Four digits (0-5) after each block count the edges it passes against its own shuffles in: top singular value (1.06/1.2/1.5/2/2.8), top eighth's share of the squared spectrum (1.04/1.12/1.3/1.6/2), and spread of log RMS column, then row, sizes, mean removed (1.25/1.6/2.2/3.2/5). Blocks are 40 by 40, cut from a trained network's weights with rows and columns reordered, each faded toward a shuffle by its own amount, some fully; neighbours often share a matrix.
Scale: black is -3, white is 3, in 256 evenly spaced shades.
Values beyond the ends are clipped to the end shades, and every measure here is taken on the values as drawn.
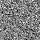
0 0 0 0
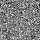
1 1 0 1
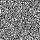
0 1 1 0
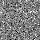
0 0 0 0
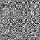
3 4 2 2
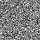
0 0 0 0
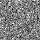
0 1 1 0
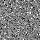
0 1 0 0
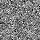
0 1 0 0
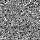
1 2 0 0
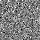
0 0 0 0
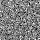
0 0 0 0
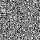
1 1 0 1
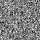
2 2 0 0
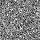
1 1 0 0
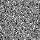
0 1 1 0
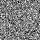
0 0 0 0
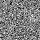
0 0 0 0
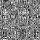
3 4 2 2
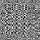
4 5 2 2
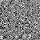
2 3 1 1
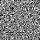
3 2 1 1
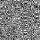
3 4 1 1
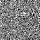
2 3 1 1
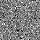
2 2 1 0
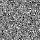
2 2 1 0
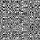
4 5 2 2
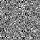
3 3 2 1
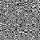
3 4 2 2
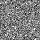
2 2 0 0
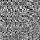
3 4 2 2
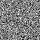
0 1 0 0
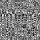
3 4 2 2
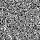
1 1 0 0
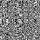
3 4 2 1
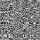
3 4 2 1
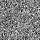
1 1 0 0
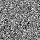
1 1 0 0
